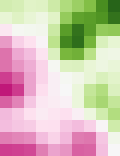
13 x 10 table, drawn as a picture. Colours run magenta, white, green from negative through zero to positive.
Neither half mirrors the other. The middle left is the ninth with the lowest average. There are no lone odd cells. Values change most from cell to cell in the bottom right. The ninth with the highest average is the top right. Values rise toward the top right.
